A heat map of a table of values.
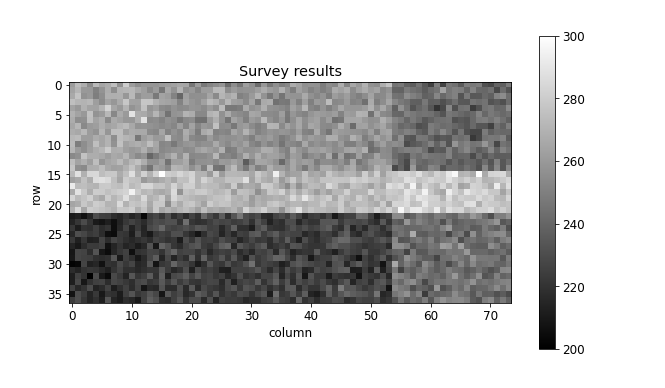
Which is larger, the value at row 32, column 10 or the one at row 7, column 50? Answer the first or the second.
the second
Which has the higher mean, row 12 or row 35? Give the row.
12
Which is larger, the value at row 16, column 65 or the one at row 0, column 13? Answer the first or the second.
the first
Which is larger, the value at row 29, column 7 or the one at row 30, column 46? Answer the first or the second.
the first
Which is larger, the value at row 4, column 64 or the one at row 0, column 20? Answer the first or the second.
the second
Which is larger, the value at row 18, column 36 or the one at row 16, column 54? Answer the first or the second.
the second
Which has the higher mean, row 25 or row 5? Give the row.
5
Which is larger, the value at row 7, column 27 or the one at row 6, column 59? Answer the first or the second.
the first
